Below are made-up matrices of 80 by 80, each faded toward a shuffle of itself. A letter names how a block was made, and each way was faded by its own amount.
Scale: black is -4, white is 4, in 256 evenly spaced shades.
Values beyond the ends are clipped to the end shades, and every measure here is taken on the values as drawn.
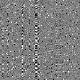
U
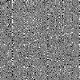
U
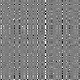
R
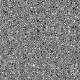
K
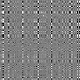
R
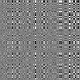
R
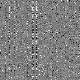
U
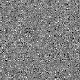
K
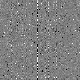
U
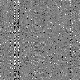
U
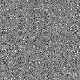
K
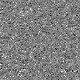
K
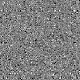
K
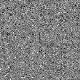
K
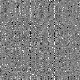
U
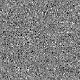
K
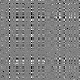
R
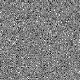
K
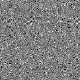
K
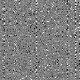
U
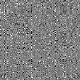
U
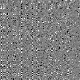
U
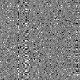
U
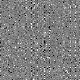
U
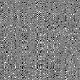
U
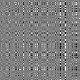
R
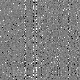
U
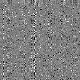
U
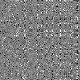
U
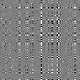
R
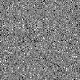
K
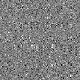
K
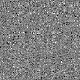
K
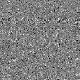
K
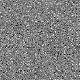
K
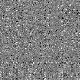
K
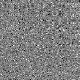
K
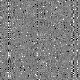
U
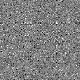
K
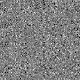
K
